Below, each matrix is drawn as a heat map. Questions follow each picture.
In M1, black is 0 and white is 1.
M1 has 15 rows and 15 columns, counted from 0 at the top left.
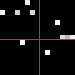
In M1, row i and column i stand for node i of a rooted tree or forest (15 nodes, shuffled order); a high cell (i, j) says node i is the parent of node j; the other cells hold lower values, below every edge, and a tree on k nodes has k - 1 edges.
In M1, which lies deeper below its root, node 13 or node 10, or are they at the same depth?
node 13
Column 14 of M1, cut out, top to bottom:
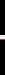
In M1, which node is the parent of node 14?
7
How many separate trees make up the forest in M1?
5
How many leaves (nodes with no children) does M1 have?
9
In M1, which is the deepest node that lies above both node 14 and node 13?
7
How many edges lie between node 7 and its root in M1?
0
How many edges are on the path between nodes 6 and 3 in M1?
2
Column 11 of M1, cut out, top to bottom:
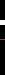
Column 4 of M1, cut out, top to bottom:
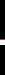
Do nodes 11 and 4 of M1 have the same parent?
no
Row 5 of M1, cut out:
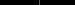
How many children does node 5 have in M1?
0
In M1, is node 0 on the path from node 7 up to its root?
no
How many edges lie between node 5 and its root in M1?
2
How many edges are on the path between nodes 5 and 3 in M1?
3
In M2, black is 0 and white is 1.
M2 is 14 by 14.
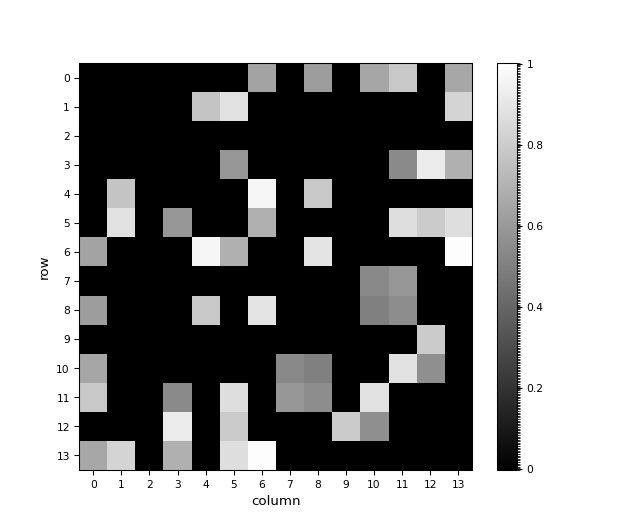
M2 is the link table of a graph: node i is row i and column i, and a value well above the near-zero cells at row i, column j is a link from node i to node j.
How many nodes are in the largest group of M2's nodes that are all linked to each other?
4
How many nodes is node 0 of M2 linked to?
5
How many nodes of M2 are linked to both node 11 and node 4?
1
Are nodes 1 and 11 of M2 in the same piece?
yes
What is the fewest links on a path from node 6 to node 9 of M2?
3
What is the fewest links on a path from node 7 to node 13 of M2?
3
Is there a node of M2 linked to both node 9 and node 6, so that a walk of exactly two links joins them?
no
